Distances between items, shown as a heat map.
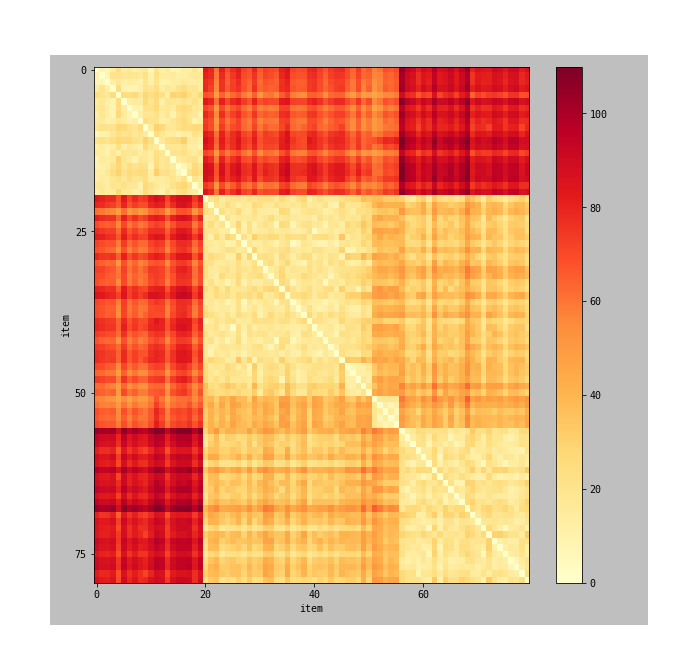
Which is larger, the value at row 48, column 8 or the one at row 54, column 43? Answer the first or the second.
the first
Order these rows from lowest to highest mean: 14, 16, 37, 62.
37, 62, 14, 16
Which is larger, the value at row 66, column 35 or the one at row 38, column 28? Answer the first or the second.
the first
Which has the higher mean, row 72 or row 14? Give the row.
14
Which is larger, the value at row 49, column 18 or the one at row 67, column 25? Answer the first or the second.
the first
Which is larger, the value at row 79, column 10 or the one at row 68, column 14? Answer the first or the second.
the second
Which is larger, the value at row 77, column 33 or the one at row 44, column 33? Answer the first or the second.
the first
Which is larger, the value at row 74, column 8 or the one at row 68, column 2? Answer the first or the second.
the second
